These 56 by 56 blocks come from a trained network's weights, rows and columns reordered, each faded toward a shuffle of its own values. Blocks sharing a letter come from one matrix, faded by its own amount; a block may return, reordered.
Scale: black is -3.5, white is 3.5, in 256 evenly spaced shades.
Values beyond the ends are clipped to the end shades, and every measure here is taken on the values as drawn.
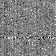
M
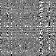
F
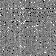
M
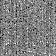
M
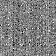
M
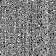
M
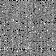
M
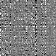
F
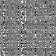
F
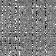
F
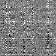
F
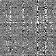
F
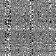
F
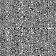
M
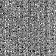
M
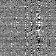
F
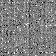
M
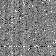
M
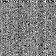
M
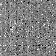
M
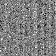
M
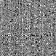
M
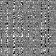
F
